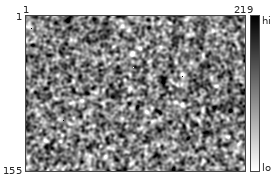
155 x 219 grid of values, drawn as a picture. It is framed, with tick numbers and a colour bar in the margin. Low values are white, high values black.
There is no overall slope. The histogram is bell-shaped. The field is mottled with small blotches. Neither half mirrors the other. Four lone cells stand out: three far higher and one far lower than their neighbours.
